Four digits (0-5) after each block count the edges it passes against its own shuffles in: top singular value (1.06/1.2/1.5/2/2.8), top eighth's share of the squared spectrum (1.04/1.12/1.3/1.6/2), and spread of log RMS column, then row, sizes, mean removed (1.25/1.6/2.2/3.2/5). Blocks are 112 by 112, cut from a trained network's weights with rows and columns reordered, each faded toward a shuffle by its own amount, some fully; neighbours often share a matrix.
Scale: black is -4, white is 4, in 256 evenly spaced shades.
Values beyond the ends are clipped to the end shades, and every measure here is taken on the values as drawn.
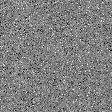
1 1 0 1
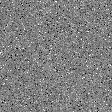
0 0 0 0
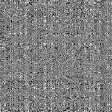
4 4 1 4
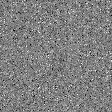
1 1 0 0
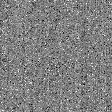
2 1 0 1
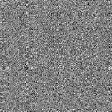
3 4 3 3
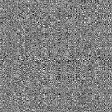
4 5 3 3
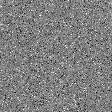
0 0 0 0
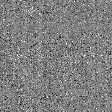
2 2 0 2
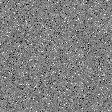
0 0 0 0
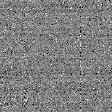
2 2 2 0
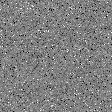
0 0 0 0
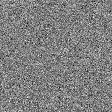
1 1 0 0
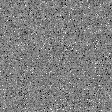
1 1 1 0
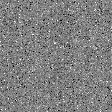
1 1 0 1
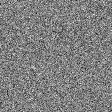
0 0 0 0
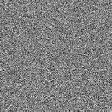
3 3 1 2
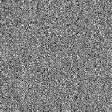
3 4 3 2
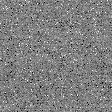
1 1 1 0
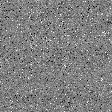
1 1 1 0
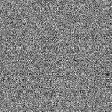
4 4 1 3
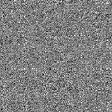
3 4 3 2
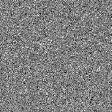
3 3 2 1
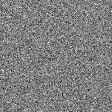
1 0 0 0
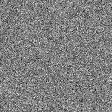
2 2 0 0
